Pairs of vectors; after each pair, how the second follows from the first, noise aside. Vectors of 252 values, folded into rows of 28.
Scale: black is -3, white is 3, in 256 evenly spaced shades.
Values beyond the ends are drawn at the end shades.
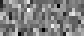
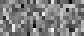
shuffled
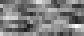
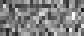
shuffled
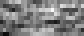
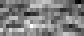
reversed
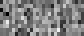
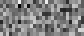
shuffled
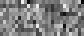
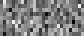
shuffled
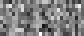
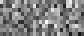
shuffled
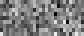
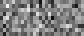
shuffled
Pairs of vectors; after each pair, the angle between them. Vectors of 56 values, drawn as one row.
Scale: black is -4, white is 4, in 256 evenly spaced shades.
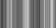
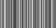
orthogonal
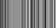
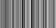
partly aligned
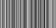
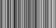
orthogonal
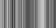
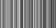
orthogonal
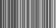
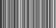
nearly parallel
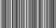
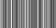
nearly parallel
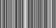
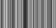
nearly opposite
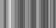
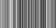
partly aligned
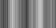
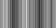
nearly opposite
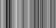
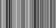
nearly parallel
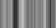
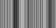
nearly parallel
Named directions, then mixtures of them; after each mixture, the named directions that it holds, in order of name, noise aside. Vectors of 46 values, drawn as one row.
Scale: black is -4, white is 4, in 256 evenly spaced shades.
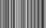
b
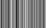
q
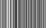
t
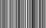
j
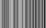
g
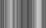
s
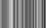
g, s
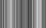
s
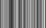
g, q, s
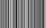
b, q, t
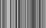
j, t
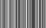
j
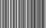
b, j, t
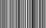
j
